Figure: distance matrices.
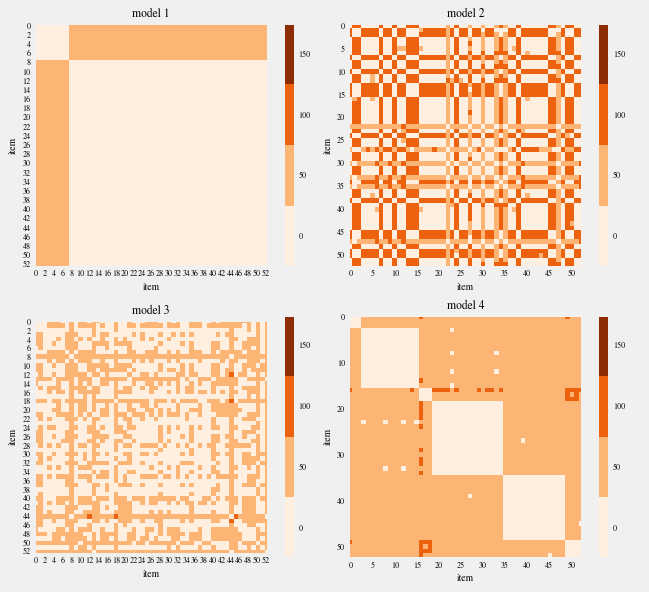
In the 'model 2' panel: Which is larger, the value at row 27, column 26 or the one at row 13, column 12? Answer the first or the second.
the second
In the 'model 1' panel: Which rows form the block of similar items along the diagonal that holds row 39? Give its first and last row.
8 to 52
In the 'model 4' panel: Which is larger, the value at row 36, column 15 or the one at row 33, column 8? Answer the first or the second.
the first
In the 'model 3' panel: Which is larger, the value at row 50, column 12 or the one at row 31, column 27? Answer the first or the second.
the first
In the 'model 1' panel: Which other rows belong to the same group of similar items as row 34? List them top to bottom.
8, 9, 10, 11, 12, 13, 14, 15, 16, 17, 18, 19, 20, 21, 22, 23, 24, 25, 26, 27, 28, 29, 30, 31, 32, 33, 35, 36, 37, 38, 39, 40, 41, 42, 43, 44, 45, 46, 47, 48, 49, 50, 51, 52
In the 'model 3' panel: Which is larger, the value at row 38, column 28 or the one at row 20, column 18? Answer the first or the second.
the second
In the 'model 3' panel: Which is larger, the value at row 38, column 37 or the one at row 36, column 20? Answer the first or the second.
the second
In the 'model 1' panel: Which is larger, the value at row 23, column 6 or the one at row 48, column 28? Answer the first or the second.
the first
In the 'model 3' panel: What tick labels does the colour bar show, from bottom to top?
0, 50, 100, 150
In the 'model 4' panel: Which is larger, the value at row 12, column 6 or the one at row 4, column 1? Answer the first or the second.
the second
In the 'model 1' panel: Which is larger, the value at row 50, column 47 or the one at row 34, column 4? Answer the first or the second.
the second
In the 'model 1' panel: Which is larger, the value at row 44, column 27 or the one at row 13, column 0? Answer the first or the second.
the second
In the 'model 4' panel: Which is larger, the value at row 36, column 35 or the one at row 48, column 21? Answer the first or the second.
the second
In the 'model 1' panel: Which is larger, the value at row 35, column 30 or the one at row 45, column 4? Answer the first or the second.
the second
